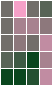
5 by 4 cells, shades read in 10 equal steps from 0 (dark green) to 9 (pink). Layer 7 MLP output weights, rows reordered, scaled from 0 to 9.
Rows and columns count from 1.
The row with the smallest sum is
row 5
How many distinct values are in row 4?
4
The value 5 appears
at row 2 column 4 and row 3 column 2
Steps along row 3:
up down up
